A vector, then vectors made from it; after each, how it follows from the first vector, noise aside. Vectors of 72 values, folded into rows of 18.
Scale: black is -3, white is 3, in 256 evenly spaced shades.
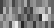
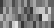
copied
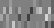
partly zeroed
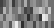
copied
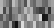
negated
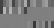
partly zeroed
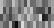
negated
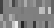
partly zeroed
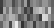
copied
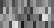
copied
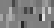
partly zeroed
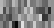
negated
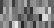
copied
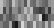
negated
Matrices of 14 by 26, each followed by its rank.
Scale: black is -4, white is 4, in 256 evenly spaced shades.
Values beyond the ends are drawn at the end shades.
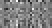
three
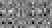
three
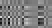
one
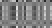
one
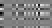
one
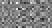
three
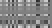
one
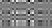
one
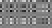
one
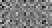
three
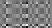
one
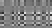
one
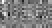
three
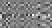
three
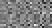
three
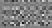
three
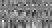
three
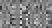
three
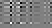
one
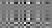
one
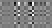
one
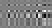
one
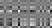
one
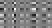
one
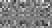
three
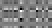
one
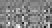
three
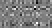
three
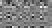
three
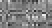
three
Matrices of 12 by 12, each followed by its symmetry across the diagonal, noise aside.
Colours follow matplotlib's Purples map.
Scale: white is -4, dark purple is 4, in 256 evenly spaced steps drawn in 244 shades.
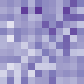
antisymmetric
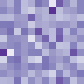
antisymmetric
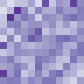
symmetric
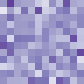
antisymmetric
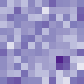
symmetric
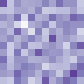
symmetric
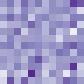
antisymmetric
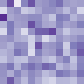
antisymmetric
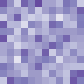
symmetric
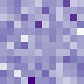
antisymmetric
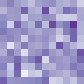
antisymmetric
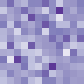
antisymmetric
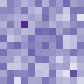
symmetric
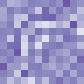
symmetric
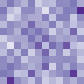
symmetric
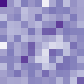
symmetric
